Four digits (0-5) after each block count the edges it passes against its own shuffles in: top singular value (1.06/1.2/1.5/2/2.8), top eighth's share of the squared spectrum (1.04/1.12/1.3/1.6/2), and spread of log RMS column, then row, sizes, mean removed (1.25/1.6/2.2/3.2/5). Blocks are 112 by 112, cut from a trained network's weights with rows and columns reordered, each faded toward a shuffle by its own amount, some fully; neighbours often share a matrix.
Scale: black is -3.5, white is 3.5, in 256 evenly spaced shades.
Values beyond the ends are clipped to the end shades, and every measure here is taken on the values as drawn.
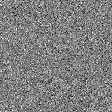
1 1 0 0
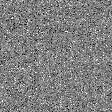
1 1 0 0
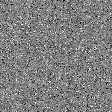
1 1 0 0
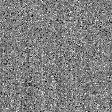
2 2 1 1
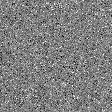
0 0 0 0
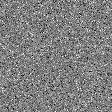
0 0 0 0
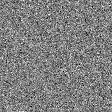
1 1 0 0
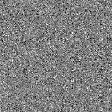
3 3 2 1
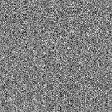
4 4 2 2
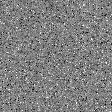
0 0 0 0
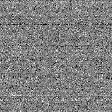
3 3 2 2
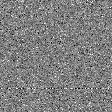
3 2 0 1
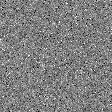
0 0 0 0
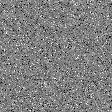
0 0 0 0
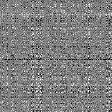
4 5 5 3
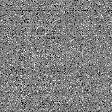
2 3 2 1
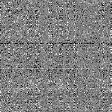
3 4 3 2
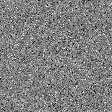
1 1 0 0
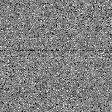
2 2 1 1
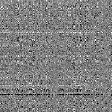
4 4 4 3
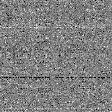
3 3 2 2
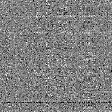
3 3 2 2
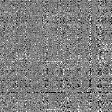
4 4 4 2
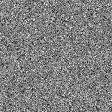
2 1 0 0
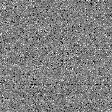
2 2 1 0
